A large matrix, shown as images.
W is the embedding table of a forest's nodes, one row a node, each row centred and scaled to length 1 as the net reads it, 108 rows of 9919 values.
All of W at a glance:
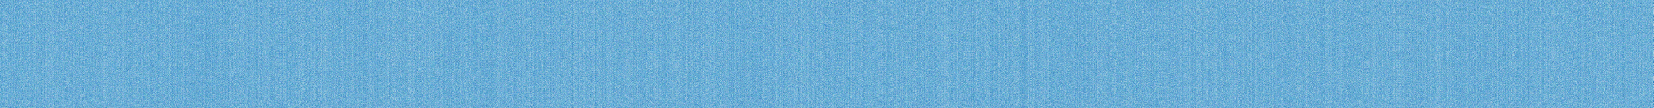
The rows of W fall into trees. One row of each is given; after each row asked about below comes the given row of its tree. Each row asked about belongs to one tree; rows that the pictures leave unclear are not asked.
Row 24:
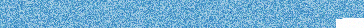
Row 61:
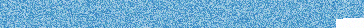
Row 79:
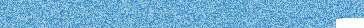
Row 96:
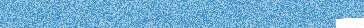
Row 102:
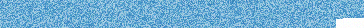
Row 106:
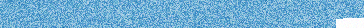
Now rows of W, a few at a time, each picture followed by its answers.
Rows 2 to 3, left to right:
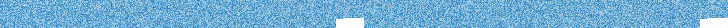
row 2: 61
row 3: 61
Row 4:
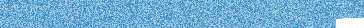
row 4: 106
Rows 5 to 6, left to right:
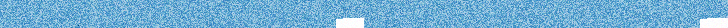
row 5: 79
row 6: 79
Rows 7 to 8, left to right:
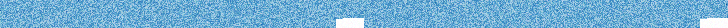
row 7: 102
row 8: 106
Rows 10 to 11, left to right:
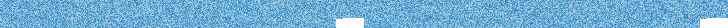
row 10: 106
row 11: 24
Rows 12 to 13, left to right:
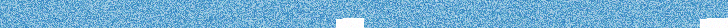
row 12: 24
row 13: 96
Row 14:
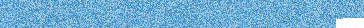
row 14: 24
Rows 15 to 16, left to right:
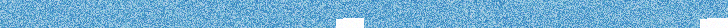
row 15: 102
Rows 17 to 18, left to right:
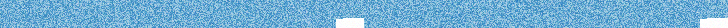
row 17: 106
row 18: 61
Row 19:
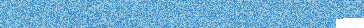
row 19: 61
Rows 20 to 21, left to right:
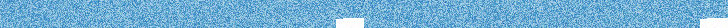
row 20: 106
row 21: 106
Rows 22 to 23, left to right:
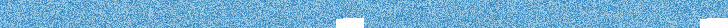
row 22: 79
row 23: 106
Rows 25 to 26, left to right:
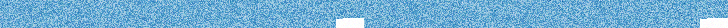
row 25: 102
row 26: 102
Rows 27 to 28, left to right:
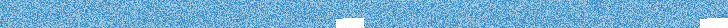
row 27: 96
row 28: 102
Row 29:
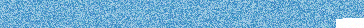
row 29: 24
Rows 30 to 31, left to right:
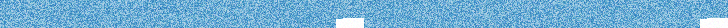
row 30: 61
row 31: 106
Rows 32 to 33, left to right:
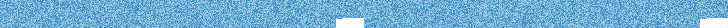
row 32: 24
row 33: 102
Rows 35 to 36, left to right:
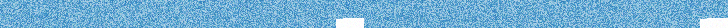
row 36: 106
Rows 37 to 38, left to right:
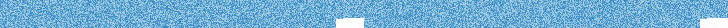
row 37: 61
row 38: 106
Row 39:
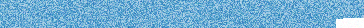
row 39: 61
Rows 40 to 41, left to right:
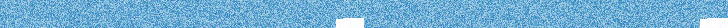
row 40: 61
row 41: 102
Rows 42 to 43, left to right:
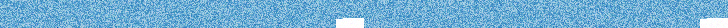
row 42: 24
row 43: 106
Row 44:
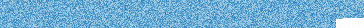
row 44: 24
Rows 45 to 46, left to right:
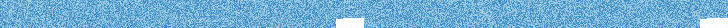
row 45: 61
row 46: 106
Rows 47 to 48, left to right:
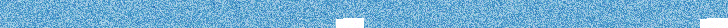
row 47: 96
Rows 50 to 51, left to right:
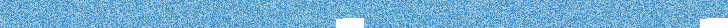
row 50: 106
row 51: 24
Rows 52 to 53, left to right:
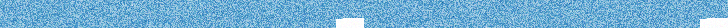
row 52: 96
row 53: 24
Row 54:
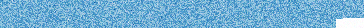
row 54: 24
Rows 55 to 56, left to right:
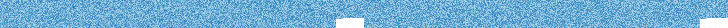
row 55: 24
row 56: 96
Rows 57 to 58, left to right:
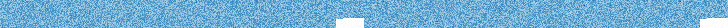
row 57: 102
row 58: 24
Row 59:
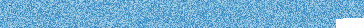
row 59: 96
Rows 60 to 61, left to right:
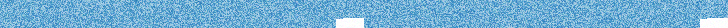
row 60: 106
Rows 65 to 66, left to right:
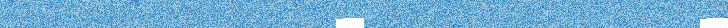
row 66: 102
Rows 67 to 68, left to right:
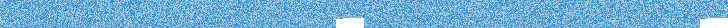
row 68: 24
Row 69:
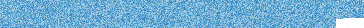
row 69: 102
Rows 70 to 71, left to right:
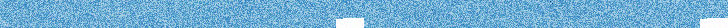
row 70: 106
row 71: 61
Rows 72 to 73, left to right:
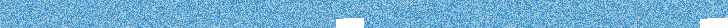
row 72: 102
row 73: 61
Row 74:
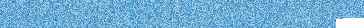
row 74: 106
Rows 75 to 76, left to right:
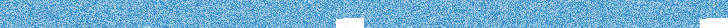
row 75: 61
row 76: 96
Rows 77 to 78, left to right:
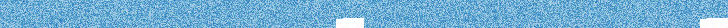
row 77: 79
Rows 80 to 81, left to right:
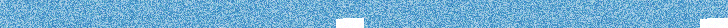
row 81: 61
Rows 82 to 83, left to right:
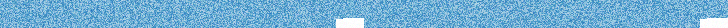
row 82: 106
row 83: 24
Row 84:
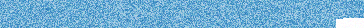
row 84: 102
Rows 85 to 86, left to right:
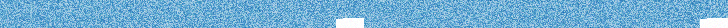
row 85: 106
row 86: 96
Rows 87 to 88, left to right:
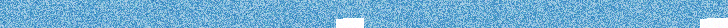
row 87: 61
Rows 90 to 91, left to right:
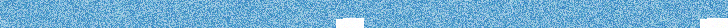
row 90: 106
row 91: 106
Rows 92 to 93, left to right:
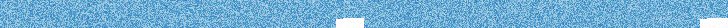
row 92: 61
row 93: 106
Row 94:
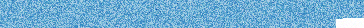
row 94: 96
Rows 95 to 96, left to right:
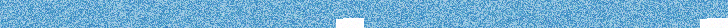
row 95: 102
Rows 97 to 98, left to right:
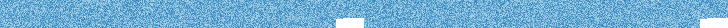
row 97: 106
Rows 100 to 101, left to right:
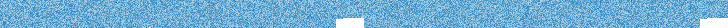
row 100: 61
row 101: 102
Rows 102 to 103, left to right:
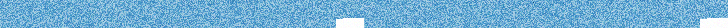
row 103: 79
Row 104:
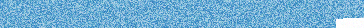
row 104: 61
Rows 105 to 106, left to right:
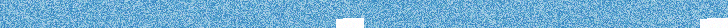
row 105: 61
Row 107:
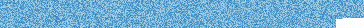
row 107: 24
